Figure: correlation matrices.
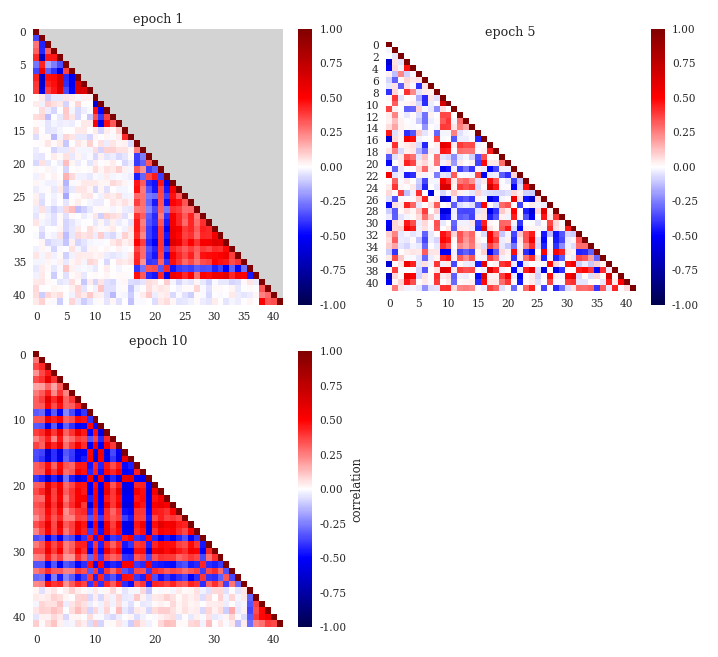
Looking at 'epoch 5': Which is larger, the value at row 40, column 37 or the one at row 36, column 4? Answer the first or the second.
the first
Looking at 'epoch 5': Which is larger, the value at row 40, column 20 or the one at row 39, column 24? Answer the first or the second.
the first
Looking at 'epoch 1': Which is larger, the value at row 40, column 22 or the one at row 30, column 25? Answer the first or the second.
the second
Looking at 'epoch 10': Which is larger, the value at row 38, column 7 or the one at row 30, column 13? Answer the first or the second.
the second
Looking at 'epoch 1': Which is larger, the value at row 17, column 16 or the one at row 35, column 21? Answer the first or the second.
the second
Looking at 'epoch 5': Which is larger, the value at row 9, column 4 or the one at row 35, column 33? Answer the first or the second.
the first
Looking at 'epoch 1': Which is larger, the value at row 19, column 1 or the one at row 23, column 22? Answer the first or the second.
the first
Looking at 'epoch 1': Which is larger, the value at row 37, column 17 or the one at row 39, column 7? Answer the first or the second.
the first
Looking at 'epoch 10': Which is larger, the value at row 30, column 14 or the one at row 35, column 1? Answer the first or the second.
the first
